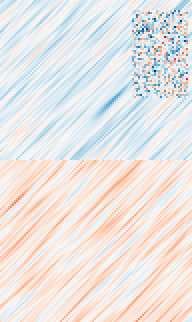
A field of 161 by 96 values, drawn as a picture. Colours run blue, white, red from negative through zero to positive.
Seam: horizontal, 50% of the way down, the bottom part higher. Roughest part: top right. Odd patch: rougher, in the top right. Average level on the scale: 50%. Grain: diagonal, up to the right.
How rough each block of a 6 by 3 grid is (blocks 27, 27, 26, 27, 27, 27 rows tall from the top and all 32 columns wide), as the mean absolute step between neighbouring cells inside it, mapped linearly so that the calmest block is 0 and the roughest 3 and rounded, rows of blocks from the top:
0 0 3 | 0 0 3 | 0 0 0 | 0 0 0 | 0 0 0 | 0 0 0
